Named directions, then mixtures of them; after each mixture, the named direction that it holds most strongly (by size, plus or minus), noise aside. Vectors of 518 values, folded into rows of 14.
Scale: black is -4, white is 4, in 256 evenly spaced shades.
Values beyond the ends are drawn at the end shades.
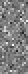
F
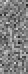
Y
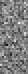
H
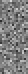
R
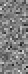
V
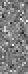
F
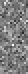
F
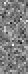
F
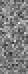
H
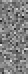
R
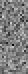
F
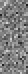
Y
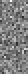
R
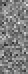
H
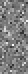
F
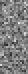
H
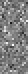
F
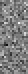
H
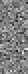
R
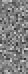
R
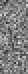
Y
